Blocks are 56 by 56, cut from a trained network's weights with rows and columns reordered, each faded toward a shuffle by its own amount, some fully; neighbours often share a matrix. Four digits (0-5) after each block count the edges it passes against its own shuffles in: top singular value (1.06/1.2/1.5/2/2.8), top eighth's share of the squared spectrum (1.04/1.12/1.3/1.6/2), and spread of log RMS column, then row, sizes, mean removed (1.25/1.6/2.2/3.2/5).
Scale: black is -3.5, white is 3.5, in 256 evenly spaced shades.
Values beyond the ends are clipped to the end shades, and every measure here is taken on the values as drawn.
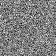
0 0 0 0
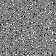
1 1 0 1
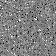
0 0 0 0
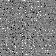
1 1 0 0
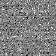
2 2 2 0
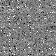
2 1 1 0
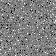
0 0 0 0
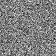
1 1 0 0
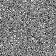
0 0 0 0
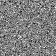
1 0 0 0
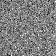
0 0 0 0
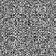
4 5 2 1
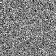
2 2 0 0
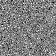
0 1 0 0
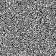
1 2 0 0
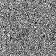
2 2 0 0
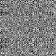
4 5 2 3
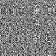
3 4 2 1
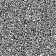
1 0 0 0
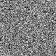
2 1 1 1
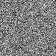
1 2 0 0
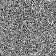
1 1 1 0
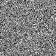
1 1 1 0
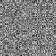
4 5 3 1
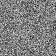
0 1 0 0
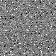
1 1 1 0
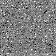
2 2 1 0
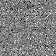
1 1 1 0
